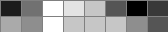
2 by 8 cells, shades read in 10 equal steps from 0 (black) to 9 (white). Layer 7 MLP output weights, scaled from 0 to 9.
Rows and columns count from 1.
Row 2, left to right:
6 5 9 7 7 7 5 3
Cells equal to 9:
2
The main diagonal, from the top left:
1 5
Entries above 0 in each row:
7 8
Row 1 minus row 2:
-5 -1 0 1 0 -4 -5 -1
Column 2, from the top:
4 5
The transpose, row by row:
1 6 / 4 5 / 9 9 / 8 7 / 7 7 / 3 7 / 0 5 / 2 3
